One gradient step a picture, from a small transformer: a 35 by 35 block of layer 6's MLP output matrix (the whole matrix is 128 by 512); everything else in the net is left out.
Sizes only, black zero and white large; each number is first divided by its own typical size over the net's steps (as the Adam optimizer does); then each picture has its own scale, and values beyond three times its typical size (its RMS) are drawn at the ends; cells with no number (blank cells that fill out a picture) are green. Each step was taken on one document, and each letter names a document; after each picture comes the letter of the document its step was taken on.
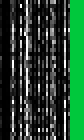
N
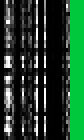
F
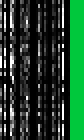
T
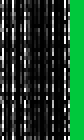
N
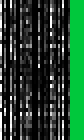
T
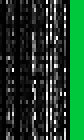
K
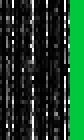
K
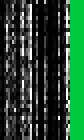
F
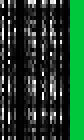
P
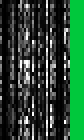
N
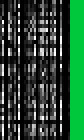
P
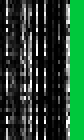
F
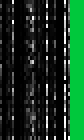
K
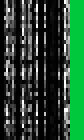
F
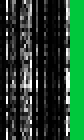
F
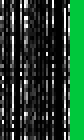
N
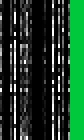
T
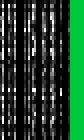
P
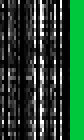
P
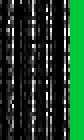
K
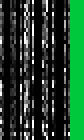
N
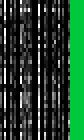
T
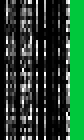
F
